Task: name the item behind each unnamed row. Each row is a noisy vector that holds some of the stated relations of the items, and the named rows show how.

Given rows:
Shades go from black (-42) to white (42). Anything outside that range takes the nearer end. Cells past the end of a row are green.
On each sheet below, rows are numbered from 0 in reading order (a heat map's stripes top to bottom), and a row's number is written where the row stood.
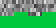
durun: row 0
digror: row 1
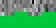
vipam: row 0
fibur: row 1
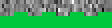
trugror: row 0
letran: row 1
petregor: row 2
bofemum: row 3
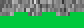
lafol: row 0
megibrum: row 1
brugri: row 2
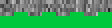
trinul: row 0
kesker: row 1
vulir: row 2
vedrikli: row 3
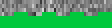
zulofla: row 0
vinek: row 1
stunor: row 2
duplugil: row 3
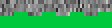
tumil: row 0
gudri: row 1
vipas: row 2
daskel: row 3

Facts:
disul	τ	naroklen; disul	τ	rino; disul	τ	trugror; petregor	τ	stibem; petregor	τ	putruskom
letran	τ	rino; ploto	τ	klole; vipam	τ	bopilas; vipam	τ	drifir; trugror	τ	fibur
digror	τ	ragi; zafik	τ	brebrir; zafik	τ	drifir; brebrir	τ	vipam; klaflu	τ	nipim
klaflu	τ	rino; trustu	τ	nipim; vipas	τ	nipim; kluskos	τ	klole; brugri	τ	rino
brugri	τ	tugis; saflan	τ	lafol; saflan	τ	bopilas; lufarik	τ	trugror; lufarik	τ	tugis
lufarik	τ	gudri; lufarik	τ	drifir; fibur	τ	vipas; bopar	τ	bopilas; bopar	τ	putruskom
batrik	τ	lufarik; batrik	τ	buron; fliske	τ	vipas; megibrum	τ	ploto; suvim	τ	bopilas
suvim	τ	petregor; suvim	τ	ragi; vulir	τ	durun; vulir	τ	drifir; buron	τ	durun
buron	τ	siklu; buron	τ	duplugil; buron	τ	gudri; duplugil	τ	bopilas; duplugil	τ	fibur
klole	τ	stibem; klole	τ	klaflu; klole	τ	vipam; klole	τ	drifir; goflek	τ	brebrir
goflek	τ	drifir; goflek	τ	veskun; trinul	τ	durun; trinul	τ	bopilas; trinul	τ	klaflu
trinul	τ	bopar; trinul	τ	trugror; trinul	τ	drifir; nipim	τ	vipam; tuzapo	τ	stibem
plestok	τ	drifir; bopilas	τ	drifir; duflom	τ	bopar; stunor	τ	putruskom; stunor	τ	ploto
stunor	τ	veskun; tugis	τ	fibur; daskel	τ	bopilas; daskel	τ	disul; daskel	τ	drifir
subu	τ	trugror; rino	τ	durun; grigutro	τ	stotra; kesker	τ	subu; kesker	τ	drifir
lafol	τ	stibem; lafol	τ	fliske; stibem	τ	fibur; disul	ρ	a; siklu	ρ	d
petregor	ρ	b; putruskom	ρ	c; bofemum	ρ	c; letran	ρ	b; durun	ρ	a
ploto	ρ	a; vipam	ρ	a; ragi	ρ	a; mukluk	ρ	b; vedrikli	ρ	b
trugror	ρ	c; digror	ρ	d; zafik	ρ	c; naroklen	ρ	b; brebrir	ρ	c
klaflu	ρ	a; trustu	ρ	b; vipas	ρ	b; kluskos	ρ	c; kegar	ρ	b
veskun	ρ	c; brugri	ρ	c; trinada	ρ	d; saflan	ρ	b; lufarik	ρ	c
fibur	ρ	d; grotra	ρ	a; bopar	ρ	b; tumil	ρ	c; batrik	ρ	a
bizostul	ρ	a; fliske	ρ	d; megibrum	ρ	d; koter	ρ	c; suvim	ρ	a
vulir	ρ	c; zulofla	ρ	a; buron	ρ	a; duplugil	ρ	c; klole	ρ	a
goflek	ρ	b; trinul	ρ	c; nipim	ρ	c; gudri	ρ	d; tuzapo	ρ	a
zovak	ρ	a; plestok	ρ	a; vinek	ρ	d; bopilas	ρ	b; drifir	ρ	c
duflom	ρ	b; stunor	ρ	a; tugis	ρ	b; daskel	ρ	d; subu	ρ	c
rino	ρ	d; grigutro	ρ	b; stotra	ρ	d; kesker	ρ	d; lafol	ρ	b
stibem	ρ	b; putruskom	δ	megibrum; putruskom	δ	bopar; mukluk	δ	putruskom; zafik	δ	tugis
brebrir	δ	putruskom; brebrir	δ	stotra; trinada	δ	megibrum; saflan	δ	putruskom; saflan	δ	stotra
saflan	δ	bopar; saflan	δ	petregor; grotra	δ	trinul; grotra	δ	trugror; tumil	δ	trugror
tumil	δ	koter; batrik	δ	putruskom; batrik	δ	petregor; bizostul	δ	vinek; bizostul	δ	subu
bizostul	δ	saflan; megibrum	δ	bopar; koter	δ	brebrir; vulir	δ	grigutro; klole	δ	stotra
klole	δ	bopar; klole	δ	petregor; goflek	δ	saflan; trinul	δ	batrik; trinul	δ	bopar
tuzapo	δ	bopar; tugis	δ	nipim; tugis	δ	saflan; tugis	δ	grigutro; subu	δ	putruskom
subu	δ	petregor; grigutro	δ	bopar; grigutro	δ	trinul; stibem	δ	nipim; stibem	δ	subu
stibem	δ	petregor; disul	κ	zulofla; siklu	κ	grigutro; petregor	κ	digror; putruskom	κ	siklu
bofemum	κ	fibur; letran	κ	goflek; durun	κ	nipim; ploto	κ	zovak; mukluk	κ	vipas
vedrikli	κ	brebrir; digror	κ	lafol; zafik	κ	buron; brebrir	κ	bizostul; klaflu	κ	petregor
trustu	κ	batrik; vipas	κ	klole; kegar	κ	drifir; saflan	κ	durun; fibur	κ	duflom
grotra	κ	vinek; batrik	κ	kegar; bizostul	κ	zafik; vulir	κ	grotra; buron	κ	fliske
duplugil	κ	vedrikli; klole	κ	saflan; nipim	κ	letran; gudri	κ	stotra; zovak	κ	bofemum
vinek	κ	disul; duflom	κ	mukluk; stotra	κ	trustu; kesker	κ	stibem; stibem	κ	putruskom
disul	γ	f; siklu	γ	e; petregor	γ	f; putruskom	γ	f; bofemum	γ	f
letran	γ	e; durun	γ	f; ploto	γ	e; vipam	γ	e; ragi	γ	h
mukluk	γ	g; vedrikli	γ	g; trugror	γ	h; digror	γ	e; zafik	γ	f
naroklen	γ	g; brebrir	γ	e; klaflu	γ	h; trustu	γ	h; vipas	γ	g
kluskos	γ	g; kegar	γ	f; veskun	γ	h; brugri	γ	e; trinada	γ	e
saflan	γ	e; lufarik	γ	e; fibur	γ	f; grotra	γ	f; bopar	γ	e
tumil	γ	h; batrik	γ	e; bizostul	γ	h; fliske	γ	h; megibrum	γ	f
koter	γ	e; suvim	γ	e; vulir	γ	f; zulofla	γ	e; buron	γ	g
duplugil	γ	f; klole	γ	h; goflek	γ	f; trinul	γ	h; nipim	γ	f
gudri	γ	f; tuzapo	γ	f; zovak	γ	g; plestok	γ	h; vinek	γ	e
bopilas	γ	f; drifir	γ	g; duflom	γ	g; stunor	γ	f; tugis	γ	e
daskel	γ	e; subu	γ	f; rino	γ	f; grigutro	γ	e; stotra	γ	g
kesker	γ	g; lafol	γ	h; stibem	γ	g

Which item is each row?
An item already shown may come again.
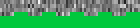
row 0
fliske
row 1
bizostul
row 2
trustu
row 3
naroklen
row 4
nipim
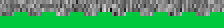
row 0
kesker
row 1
trinada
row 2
zovak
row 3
grotra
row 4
stotra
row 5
klaflu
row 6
stotra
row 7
lafol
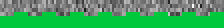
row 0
ploto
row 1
subu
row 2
grigutro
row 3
letran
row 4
lafol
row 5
bopar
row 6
stibem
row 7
buron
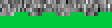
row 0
vipas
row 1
zafik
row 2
kegar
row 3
putruskom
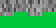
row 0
veskun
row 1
bopilas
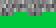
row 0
trinada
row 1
daskel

